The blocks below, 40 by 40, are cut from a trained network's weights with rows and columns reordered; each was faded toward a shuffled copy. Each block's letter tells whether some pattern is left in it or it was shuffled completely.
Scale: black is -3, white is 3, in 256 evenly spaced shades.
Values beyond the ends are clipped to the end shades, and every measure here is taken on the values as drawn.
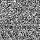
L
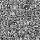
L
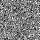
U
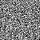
U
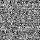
L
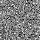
U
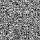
L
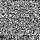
L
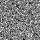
U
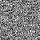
L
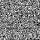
L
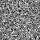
U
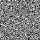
L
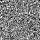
L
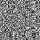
L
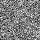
U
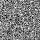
U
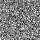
U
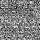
L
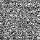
L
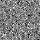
L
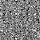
L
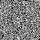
U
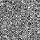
L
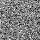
U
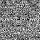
L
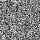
U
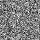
U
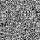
L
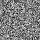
U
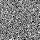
U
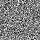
U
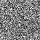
U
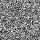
U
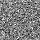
U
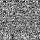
L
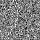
U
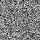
U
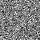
U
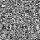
L
